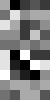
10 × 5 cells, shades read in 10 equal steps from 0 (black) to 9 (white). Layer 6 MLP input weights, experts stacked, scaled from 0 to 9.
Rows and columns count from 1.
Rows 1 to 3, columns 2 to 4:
0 2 3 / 8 5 6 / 6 2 3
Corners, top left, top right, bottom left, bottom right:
6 2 4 3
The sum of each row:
13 29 24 22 22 21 26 18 28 22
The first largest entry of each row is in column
1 2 1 4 3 3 4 1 2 3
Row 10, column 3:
6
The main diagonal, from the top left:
6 8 2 7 5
